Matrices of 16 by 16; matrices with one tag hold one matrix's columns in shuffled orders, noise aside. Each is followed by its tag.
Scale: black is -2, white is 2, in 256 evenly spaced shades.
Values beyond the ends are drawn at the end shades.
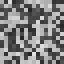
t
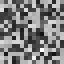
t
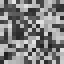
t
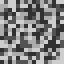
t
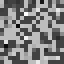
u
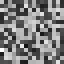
u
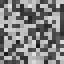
t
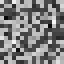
t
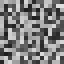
t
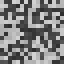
t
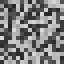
t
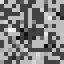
t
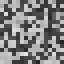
t
